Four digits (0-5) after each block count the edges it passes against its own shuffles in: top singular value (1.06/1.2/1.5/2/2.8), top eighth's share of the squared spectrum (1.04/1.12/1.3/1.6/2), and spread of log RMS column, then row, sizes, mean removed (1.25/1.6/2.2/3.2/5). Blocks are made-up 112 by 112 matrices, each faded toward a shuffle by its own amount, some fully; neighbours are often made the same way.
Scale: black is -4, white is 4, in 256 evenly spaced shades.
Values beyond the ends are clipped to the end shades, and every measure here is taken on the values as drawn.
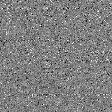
3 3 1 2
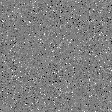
1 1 1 0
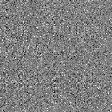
4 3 2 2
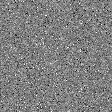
0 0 0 0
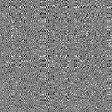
5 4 3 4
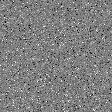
2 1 0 0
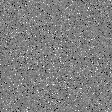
0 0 0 0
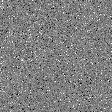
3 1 0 0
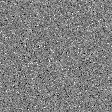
0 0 0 0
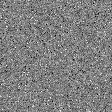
0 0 0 0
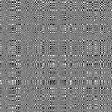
5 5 4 4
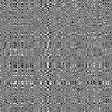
5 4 4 4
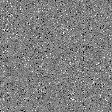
1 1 2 0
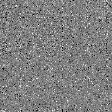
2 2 2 2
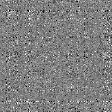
2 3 3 3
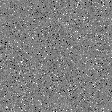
2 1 0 0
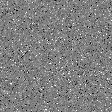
2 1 0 0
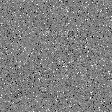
2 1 0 0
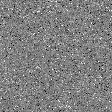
2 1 0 0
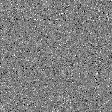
3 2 0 1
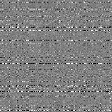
5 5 2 4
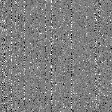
2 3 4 0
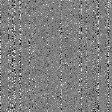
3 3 4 0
